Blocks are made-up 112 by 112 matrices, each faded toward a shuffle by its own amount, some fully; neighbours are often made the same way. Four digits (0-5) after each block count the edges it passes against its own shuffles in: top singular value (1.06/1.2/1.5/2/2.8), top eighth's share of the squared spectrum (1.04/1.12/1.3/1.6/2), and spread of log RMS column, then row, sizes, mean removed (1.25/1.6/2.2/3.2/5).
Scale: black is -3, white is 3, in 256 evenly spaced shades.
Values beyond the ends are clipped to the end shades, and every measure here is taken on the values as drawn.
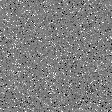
0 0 0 0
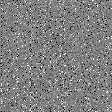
3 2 2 0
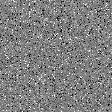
1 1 2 0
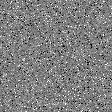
0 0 0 0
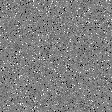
0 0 0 0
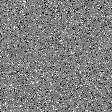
0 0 0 0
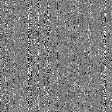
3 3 4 0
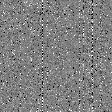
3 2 3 0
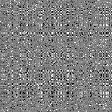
5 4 3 3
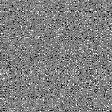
4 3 2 2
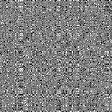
5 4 3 3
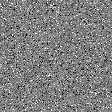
3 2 0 0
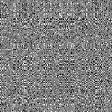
5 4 3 3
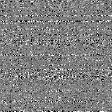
2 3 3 4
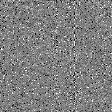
3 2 2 1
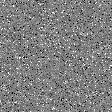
2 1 0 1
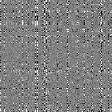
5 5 4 3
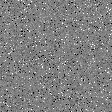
0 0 0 0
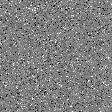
2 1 1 0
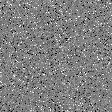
1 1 0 0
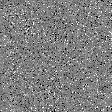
2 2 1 1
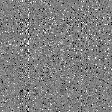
4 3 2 2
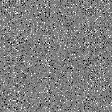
3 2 2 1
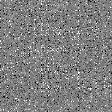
3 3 2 2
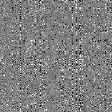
4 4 3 3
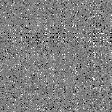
4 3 2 2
